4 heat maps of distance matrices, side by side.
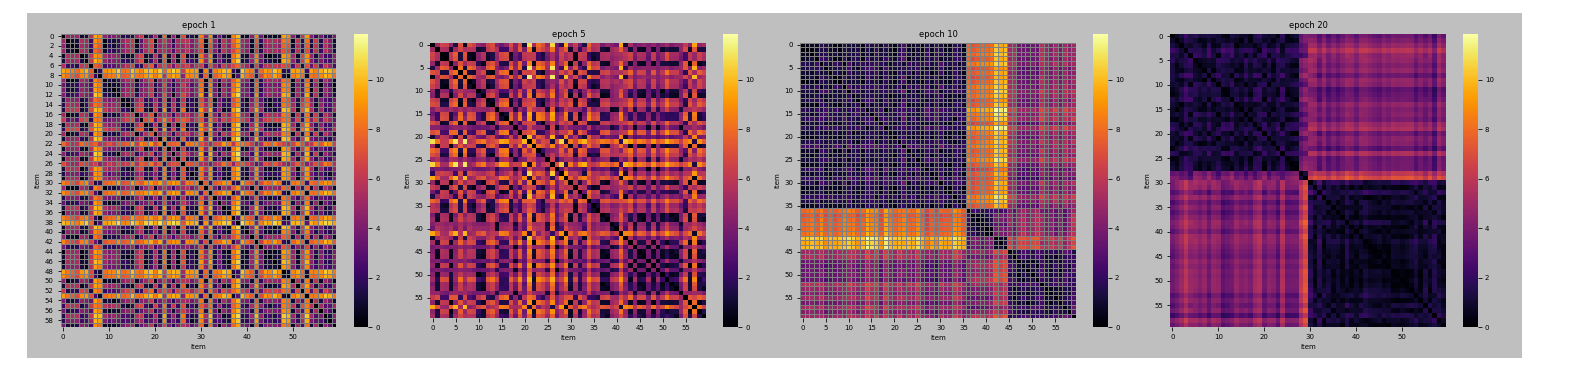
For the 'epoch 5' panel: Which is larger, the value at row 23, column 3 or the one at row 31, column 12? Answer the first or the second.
the first
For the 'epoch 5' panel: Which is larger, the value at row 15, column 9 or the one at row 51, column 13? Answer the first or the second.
the second
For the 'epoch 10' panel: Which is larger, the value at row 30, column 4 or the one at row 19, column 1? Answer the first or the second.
the first
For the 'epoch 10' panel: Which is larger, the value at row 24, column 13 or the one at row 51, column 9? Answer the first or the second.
the second
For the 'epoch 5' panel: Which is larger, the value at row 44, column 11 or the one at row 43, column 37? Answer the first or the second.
the first
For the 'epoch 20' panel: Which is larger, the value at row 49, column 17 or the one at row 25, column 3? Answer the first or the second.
the first
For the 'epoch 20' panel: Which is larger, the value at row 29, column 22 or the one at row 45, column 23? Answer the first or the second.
the first
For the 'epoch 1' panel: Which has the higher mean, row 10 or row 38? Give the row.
38
